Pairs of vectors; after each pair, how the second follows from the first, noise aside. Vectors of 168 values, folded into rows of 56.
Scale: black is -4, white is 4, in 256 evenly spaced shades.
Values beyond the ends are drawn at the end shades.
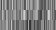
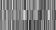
copied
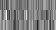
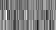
copied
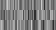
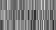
sign-scrambled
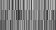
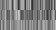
sign-scrambled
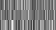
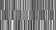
copied
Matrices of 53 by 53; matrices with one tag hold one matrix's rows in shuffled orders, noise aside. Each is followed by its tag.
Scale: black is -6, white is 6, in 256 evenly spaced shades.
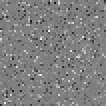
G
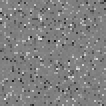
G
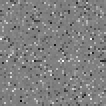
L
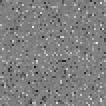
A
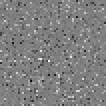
G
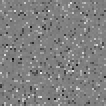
G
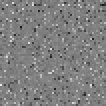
L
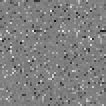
L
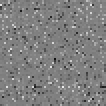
L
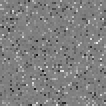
A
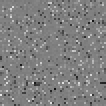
L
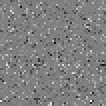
L
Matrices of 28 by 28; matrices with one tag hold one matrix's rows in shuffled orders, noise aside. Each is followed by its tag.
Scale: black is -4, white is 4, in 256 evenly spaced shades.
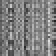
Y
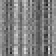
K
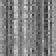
K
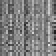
Y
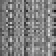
Y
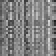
Y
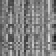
Y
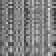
Y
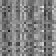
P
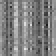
K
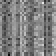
P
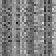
P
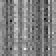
K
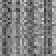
P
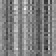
K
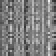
Y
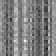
K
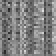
P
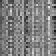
Y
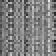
Y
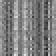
K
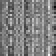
Y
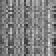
Y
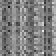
P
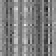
K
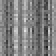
K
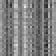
K
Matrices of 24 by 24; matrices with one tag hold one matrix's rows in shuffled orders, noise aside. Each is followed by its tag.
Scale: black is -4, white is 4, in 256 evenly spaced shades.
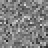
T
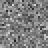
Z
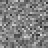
T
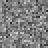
T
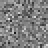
Z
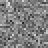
Z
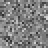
Z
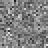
Z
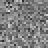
Z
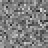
T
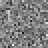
Z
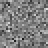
Z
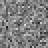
T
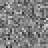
Z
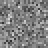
Z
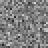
Z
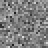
Z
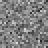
T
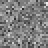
Z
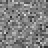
T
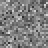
Z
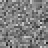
T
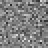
T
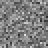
T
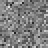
Z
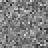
T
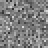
Z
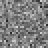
T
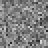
T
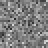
Z
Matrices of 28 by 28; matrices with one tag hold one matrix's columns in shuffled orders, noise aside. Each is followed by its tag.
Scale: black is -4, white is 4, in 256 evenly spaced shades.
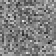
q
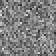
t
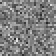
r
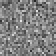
t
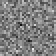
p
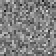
t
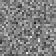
r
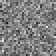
r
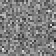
p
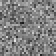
r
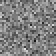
p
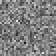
q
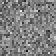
t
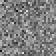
t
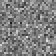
r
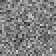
p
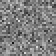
q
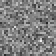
r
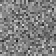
p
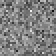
t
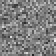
r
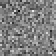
t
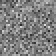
p
